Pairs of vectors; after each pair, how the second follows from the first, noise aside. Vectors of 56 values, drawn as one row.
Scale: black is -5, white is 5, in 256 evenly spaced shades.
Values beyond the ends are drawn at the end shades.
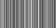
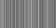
shrunk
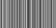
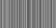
shrunk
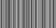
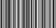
scaled up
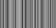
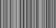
shuffled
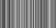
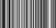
scaled up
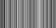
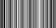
scaled up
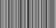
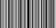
scaled up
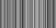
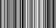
scaled up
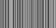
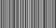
shuffled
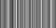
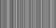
shrunk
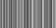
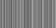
shrunk
